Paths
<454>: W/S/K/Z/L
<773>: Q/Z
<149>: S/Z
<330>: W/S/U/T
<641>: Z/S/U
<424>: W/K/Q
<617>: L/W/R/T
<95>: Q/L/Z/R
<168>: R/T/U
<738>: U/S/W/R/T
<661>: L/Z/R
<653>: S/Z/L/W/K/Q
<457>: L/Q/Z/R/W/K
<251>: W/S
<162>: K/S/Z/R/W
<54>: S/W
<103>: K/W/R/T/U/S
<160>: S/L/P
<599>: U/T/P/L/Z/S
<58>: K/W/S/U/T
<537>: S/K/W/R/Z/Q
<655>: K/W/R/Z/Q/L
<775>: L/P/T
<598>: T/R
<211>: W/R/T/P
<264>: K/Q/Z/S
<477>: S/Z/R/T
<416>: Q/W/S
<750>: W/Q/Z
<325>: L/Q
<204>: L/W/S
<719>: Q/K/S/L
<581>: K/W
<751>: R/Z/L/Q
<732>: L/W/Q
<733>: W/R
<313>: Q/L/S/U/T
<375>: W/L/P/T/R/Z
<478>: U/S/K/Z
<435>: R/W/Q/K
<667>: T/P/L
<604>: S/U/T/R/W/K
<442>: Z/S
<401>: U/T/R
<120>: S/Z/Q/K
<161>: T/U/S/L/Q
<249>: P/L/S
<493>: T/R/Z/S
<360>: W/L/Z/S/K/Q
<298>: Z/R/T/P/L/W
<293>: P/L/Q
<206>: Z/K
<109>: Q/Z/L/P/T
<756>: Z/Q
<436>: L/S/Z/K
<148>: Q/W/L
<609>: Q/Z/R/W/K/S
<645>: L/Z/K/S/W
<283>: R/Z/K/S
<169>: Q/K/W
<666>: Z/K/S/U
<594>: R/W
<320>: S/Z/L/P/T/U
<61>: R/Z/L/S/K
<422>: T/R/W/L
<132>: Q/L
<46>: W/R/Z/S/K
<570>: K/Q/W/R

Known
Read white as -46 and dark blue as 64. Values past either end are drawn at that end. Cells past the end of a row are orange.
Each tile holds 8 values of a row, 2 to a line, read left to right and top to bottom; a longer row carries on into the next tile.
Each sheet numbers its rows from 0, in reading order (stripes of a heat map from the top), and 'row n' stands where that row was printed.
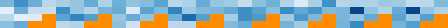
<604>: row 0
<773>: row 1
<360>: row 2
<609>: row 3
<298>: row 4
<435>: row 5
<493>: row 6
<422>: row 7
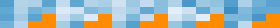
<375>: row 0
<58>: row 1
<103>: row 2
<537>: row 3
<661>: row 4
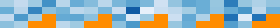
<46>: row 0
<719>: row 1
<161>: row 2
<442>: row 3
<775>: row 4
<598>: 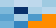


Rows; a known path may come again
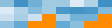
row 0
<149>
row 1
<594>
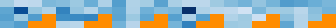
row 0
<422>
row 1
<109>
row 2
<375>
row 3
<598>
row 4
<251>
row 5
<436>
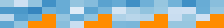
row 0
<61>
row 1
<360>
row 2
<320>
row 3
<653>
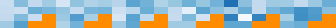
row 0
<581>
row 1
<570>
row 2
<666>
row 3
<454>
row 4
<249>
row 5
<298>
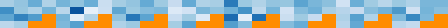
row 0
<773>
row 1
<401>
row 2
<756>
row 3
<58>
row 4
<775>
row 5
<477>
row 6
<264>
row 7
<750>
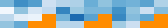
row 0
<478>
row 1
<609>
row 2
<313>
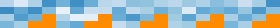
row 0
<435>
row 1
<604>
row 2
<169>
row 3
<424>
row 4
<733>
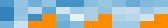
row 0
<325>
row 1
<160>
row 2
<330>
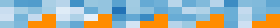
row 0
<641>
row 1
<537>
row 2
<457>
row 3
<719>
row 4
<204>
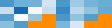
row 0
<599>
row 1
<732>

